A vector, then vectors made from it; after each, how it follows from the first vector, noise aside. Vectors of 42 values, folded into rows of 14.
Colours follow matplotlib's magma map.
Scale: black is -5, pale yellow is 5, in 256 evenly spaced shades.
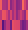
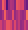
wrapped around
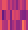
wrapped around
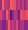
wrapped around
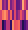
scaled up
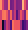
scaled up
